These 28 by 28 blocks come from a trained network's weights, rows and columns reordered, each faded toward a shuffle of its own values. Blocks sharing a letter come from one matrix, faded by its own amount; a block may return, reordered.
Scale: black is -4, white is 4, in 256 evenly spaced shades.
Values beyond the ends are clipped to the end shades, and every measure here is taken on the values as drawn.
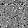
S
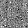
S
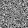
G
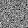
G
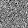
G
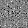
S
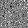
S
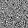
G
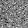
S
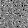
S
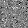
S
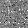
S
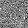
G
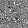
S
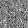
S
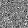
G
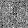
S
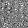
S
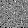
S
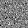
G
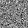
G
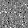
S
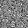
G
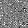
S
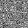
G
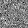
G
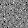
S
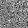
G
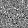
G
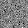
S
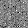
S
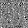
S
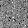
S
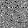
S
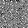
S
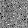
S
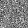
G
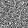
G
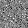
S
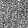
S
